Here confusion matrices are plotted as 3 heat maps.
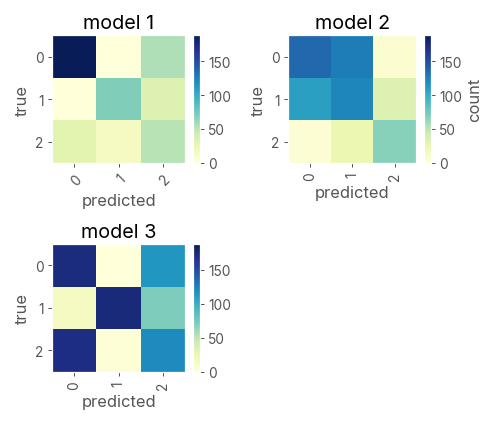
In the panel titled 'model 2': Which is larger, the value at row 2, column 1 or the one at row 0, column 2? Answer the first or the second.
the first
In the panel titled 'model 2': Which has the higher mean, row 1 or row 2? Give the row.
1
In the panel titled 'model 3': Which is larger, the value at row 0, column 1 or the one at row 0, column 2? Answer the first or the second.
the second
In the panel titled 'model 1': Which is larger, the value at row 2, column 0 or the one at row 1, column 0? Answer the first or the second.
the first
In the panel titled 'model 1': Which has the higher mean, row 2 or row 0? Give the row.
0
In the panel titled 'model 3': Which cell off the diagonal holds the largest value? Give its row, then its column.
2, 0
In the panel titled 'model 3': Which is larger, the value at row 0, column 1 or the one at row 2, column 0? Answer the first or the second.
the second
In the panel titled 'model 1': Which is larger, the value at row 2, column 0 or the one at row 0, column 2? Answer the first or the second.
the second
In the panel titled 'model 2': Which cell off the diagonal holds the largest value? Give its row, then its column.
0, 1
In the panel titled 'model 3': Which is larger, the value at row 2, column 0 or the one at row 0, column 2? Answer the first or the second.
the first
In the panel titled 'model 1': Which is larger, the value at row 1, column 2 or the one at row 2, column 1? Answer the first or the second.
the first
